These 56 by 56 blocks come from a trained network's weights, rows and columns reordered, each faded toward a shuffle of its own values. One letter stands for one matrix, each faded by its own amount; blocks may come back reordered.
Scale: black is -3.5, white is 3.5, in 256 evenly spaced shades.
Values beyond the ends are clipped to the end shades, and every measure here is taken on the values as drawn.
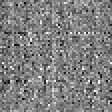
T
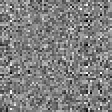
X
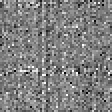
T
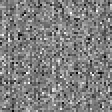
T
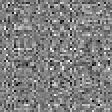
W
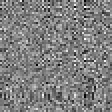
X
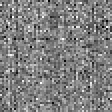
T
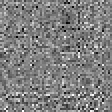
W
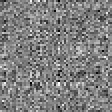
X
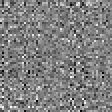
W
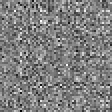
X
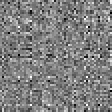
W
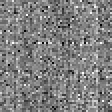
T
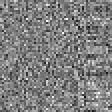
X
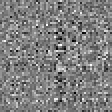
W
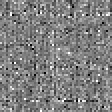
T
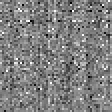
T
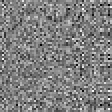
X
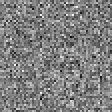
X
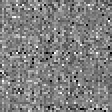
T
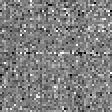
T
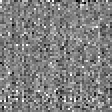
T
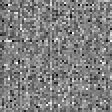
T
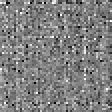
T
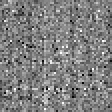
T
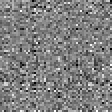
W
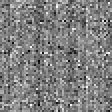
T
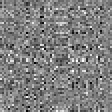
W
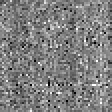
T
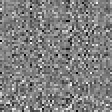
W
